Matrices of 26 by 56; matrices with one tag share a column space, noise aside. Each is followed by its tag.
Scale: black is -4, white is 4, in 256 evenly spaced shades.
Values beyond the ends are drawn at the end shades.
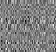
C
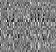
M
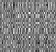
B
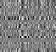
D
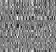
D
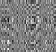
C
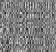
B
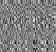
C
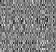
C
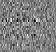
M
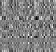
D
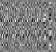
M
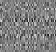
M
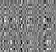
C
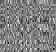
C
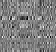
D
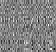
C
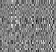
C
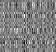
B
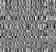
D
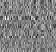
D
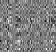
C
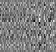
M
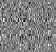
M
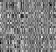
B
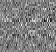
M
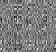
C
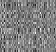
B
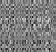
C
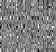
D
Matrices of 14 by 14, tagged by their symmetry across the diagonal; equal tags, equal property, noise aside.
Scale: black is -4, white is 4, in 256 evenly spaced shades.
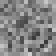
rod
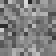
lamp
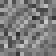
rod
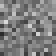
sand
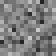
rod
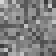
rod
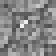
rod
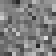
lamp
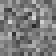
sand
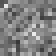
rod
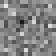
rod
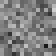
sand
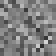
lamp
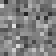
lamp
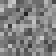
sand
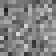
sand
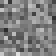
lamp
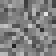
lamp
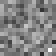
rod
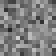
sand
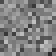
rod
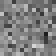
lamp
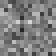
lamp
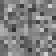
sand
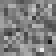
lamp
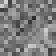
rod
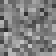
sand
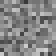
sand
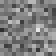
sand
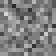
lamp
